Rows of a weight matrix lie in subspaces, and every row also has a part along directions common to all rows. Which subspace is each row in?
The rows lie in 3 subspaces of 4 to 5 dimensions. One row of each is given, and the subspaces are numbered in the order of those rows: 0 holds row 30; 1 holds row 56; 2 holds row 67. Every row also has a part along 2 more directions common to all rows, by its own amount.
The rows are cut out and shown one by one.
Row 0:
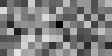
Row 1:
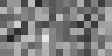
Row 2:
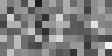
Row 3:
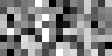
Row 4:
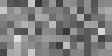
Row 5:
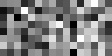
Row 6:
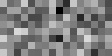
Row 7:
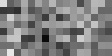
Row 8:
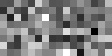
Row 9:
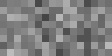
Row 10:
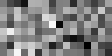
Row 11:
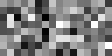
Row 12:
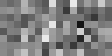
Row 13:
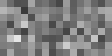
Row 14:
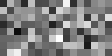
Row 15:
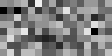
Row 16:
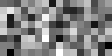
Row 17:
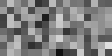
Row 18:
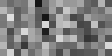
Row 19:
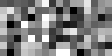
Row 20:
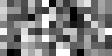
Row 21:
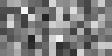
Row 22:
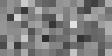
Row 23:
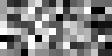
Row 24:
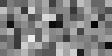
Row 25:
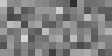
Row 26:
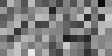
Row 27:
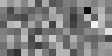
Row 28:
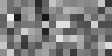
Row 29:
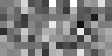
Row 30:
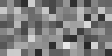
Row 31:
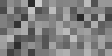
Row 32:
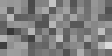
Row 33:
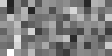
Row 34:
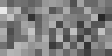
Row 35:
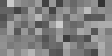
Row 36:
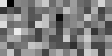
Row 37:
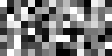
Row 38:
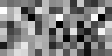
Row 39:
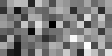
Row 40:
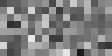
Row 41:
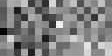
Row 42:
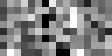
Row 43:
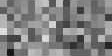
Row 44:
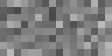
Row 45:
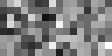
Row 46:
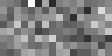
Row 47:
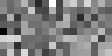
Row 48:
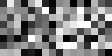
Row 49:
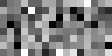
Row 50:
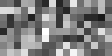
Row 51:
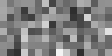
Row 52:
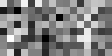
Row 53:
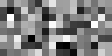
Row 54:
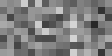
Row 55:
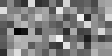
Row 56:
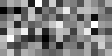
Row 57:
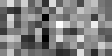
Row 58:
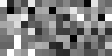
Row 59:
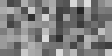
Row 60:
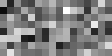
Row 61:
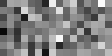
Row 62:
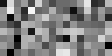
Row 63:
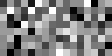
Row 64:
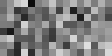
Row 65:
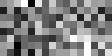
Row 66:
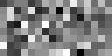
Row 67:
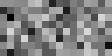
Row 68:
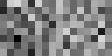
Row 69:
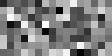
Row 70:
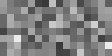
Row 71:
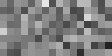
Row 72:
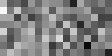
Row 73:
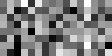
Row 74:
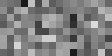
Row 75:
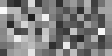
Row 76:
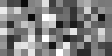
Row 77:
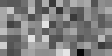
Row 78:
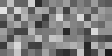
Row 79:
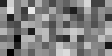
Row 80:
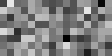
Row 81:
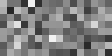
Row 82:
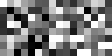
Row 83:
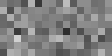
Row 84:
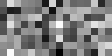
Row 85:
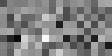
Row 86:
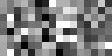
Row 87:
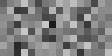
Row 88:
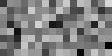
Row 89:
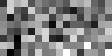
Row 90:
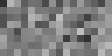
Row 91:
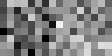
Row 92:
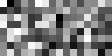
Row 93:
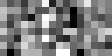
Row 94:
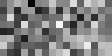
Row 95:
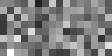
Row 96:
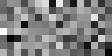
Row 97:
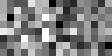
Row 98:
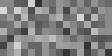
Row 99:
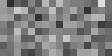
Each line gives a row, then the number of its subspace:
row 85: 0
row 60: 1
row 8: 1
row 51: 2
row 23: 2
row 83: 0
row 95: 0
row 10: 1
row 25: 2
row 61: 0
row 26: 1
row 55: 0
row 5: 2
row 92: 1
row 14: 0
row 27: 2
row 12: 0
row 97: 2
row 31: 1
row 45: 1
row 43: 0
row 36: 1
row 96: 0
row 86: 2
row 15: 1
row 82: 2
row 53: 0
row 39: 0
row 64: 2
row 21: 0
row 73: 1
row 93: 2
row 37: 1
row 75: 0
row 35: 1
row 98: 1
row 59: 0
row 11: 2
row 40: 2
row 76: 2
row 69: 2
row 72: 2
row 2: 2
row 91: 0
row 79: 1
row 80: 1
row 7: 1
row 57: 1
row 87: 2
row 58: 1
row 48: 0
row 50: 0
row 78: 1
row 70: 0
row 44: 1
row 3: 2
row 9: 2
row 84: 1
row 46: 2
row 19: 2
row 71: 0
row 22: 2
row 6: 0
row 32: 2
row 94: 2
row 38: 2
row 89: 1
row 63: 1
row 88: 0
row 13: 0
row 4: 0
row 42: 2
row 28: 2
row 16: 1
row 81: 2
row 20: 2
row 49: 0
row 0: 0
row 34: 2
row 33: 1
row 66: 2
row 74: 2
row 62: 1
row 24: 0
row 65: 2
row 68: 0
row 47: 0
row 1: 1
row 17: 1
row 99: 1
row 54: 2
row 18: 2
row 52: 1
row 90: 1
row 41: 0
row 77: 2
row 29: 0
